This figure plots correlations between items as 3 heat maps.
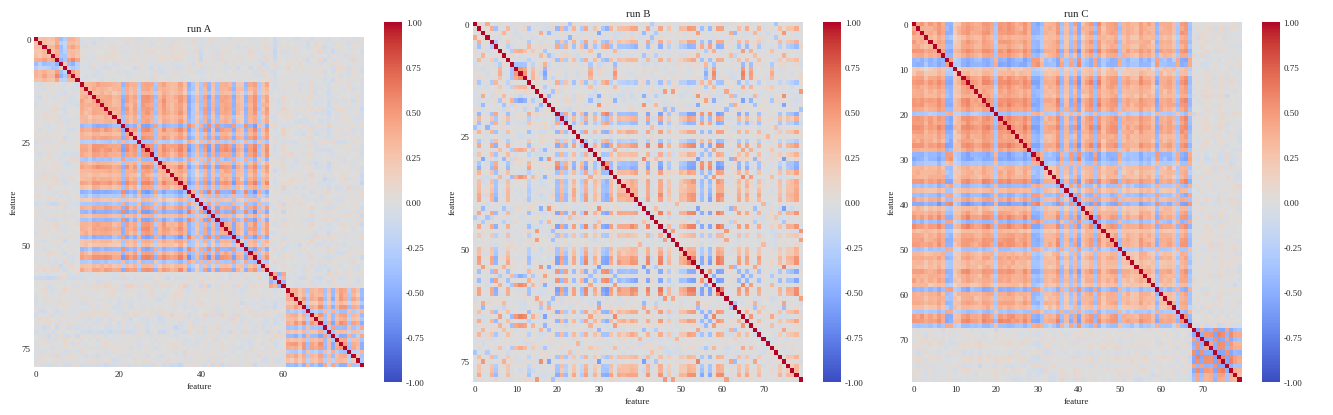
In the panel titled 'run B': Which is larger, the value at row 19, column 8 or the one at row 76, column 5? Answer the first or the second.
the first
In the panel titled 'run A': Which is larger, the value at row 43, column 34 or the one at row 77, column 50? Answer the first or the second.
the first
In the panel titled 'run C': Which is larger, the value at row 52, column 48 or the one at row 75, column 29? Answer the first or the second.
the first
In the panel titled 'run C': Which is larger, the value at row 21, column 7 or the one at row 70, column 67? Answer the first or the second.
the first
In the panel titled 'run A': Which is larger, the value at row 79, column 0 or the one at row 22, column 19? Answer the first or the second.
the second
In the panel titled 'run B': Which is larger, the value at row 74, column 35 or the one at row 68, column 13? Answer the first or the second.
the first
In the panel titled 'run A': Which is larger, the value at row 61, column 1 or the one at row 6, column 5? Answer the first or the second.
the first
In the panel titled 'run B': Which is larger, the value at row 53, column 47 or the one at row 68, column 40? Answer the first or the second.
the first
